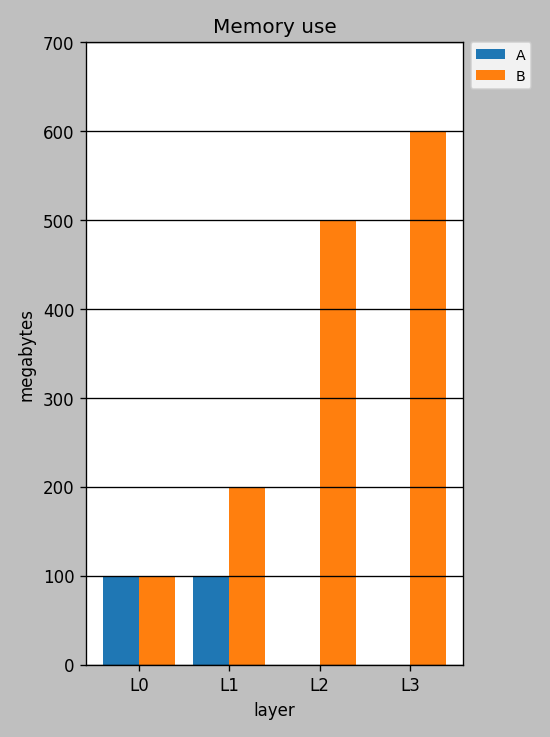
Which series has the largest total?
B
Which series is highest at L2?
B
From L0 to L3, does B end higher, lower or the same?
higher
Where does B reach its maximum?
L3
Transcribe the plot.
Title: Memory use
x-axis: layer, ticks L0 L1 L2 L3
y-axis: megabytes, ticks 0 100 200 300 400 500 600 700
Legend: A, B
Values:
A: 100 100 0 0
B: 100 200 500 600
